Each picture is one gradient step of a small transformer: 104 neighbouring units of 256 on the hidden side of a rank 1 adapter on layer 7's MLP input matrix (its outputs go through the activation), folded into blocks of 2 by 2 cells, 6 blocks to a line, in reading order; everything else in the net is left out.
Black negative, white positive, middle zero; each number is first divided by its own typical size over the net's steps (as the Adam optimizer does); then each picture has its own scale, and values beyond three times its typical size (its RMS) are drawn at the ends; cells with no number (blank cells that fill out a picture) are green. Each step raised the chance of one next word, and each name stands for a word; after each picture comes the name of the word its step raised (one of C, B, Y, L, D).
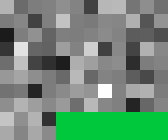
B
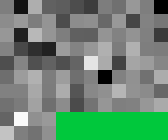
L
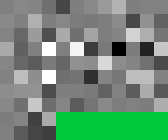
B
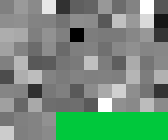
L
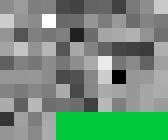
L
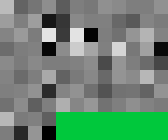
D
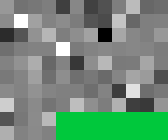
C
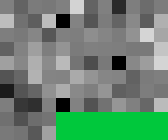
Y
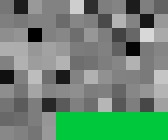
Y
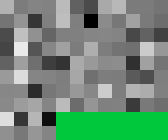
B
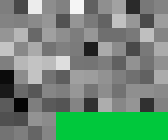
Y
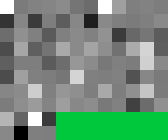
B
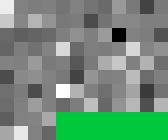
C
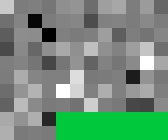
B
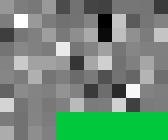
C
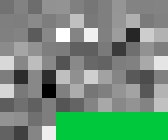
Y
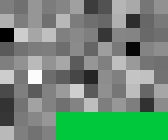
C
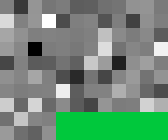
L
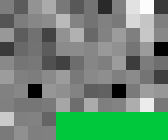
D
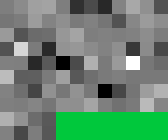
D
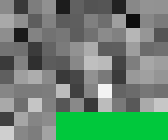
L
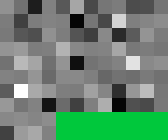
Y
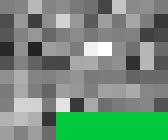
B
